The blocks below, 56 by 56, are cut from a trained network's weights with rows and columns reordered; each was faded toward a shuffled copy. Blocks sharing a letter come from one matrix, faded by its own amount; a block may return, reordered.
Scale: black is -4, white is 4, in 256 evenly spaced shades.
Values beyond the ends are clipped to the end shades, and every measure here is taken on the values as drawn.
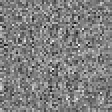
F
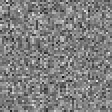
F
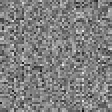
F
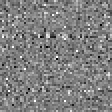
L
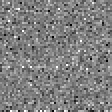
L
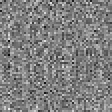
F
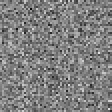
F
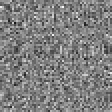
F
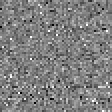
L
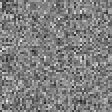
F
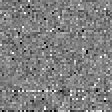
L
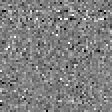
L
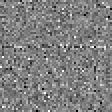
L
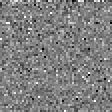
L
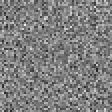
F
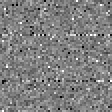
L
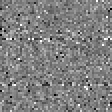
L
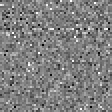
L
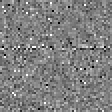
L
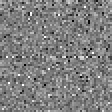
L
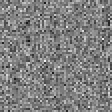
F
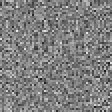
F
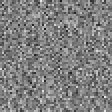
F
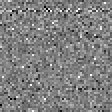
L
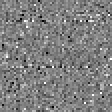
L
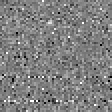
L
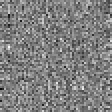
F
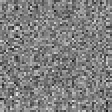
F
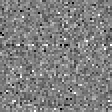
L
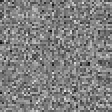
F
